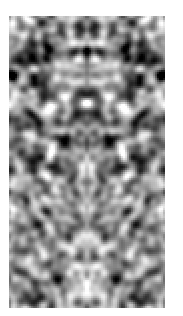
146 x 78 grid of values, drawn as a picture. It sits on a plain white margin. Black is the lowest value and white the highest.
Slope: none. Lone odd cells: none. Grain: blotchy. Mirror symmetry: left to right. Ninth with the highest average: bottom middle.
